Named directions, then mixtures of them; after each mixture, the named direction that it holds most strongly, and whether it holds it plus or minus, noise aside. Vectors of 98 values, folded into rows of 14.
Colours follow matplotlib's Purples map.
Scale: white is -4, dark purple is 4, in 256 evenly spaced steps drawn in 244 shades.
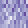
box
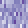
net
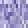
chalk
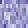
chalk, minus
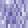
net, plus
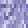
box, plus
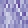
box, plus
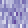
net, plus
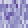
chalk, plus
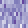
net, plus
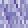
chalk, plus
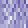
box, plus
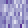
net, minus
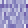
chalk, plus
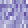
chalk, plus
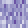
net, plus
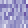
chalk, plus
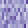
box, minus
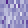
box, plus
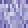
chalk, minus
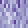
box, plus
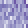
chalk, plus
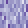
net, minus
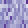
chalk, minus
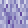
box, minus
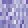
net, minus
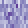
chalk, plus
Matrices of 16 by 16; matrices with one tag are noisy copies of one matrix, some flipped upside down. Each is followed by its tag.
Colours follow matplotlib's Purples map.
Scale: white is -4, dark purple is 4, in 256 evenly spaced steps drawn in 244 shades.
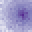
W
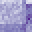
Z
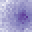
W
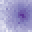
W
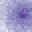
W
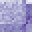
Z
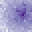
W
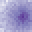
W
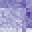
Z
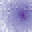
W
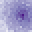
W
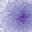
W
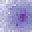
W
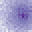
W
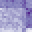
Z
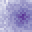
W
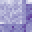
Z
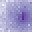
W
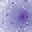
W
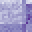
Z
